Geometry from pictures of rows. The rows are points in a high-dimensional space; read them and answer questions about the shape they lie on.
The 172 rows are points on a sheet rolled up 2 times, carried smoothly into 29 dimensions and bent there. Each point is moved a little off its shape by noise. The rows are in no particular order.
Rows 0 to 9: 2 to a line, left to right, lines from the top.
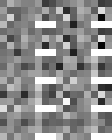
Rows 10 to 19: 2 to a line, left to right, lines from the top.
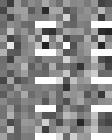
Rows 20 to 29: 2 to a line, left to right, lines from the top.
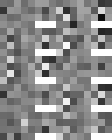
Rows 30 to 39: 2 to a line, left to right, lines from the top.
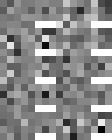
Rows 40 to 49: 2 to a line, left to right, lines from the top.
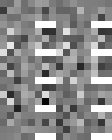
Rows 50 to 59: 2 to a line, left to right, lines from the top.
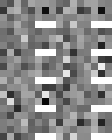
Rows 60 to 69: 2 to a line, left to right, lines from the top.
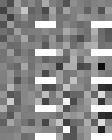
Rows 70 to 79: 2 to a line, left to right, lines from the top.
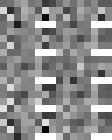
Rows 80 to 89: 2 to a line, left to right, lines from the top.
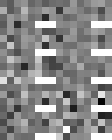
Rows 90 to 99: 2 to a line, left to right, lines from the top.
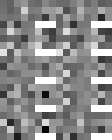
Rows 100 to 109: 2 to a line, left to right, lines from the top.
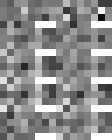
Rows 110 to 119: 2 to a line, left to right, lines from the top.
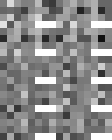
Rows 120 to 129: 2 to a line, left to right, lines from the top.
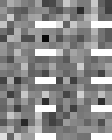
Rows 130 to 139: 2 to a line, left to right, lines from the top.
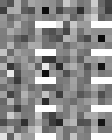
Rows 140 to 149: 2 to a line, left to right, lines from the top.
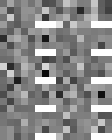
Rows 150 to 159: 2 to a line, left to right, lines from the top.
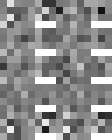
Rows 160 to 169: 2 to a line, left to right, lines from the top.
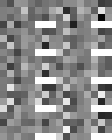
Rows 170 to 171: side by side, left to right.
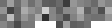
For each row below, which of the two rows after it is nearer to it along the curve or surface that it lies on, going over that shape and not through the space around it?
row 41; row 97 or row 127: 97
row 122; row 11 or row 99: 99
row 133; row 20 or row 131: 131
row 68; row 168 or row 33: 168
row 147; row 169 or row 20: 169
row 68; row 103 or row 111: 103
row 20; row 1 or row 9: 9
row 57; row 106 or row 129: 106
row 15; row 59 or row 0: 59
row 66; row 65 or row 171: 171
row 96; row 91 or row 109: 91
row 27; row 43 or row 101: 43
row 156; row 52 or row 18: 18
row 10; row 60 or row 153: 60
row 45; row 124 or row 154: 124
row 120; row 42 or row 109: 109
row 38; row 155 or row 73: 73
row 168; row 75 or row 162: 162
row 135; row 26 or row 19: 19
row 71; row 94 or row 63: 63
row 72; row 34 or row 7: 34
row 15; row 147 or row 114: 147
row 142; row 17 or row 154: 17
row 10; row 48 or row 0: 0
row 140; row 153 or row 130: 153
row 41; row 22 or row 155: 22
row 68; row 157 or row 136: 157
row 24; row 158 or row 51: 158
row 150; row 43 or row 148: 43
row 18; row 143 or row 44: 44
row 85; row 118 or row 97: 97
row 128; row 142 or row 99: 142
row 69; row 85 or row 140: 140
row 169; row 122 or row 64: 122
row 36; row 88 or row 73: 88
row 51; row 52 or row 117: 52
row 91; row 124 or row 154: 124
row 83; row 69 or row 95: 95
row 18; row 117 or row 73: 117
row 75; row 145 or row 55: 145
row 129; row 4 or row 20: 20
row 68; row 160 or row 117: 117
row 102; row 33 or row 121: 33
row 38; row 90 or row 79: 79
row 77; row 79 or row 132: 132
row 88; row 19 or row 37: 19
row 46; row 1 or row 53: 1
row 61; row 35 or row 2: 2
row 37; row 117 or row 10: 117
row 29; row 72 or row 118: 72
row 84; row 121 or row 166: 121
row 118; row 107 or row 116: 116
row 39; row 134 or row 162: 134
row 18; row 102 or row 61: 102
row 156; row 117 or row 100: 117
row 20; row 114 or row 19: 114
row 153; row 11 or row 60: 11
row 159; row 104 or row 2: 104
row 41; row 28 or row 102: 102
